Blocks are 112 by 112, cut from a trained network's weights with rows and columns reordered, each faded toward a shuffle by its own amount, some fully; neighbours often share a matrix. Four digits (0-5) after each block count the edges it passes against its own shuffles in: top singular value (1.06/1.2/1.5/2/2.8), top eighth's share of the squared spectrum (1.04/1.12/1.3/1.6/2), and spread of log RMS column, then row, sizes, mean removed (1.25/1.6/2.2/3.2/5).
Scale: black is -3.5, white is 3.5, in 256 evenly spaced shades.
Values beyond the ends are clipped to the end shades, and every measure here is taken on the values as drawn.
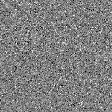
3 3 1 1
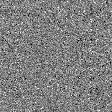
2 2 1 1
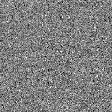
3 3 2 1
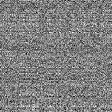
4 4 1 2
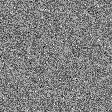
0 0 0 0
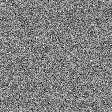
1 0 0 0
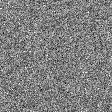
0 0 0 0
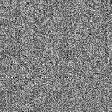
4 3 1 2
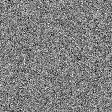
1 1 0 0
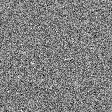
0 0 0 0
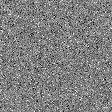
0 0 0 0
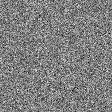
0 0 0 0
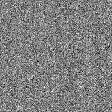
2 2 0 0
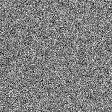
1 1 0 0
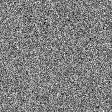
1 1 0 0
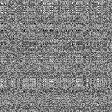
4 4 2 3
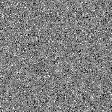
3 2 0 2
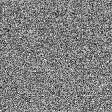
2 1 0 0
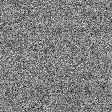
2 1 0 0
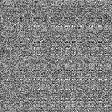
4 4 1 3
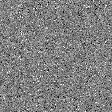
2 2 1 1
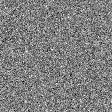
2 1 0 0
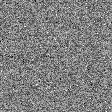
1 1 0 0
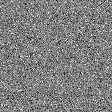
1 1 0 0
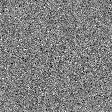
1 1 0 0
